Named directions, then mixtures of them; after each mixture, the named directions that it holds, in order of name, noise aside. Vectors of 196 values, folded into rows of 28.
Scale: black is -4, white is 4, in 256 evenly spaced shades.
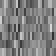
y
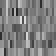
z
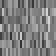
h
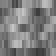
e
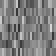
y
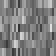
e, y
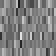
h, y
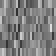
y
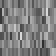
e, h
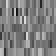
z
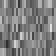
e, y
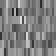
z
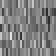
h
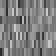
h, z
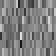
h, y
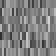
h, z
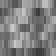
e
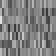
h, y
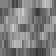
e
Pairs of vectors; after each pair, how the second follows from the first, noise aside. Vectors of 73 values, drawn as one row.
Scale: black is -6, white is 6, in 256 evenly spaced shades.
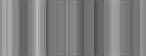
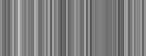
shuffled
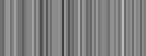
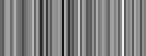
scaled up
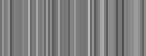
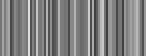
scaled up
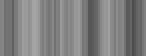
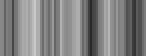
scaled up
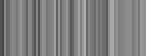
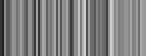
scaled up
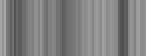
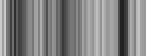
scaled up
